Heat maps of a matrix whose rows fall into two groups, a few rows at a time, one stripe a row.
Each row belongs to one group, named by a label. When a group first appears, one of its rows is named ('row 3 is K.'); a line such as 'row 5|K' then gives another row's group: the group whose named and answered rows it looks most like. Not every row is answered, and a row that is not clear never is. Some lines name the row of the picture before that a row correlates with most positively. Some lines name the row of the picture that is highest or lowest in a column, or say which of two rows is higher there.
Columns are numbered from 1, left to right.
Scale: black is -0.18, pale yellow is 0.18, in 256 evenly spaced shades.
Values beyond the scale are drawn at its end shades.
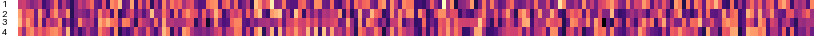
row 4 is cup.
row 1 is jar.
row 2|cup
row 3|cup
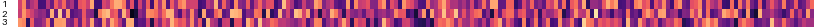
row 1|jar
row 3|jar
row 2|cup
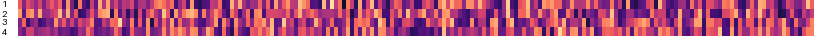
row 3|jar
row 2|cup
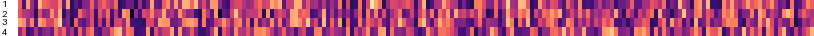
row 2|cup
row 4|jar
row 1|cup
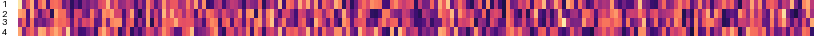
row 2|jar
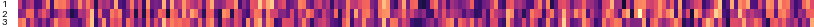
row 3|jar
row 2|jar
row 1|jar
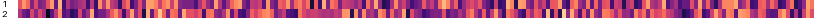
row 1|cup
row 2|jar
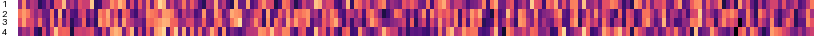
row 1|jar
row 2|cup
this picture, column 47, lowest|1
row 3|cup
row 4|jar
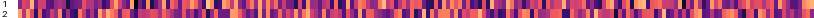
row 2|cup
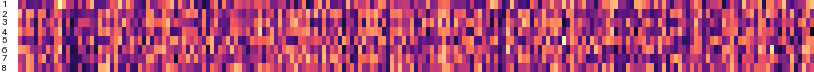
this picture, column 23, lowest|5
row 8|cup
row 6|cup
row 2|cup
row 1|jar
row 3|cup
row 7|cup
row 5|jar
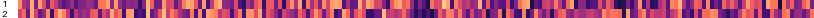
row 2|jar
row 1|cup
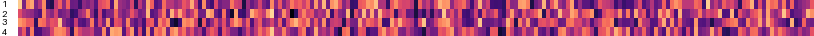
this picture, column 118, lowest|4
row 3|cup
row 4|jar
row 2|jar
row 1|cup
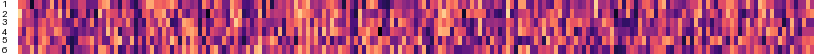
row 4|cup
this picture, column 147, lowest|6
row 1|cup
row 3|cup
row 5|jar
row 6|cup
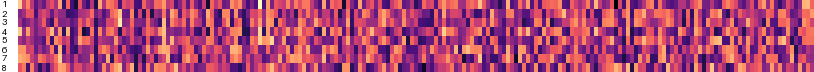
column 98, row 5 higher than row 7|No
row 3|jar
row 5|jar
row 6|cup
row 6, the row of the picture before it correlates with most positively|1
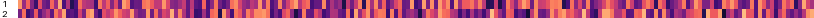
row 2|jar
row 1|cup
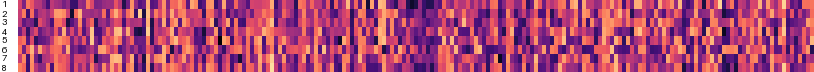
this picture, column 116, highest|6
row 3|jar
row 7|jar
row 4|jar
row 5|jar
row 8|jar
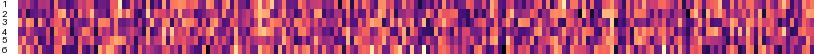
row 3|cup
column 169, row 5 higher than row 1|Yes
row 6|cup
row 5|jar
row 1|jar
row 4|jar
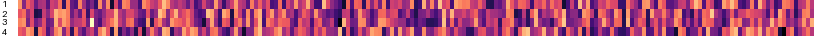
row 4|cup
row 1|cup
